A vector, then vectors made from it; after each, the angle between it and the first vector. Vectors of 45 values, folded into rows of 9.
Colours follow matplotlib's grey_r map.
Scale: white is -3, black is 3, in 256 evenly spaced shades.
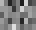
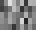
nearly opposite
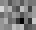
partly aligned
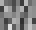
partly aligned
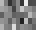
nearly parallel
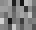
partly aligned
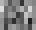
partly aligned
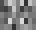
nearly opposite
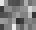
partly aligned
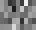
nearly parallel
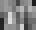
orthogonal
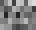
partly opposed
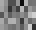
partly aligned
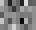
nearly parallel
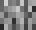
partly opposed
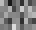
nearly parallel
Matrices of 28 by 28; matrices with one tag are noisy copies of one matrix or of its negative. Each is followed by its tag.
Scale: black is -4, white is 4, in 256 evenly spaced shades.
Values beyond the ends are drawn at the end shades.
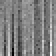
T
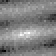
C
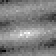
C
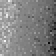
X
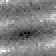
C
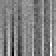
T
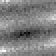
C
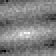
C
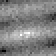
C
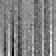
T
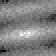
C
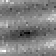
C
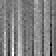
T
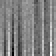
T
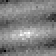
C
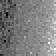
X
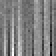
T
